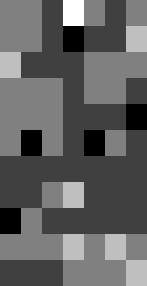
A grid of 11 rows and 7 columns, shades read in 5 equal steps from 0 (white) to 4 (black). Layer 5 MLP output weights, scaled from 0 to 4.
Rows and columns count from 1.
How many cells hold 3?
35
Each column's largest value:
4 4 3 4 4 3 4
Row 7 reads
3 3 3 3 3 3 3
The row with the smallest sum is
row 10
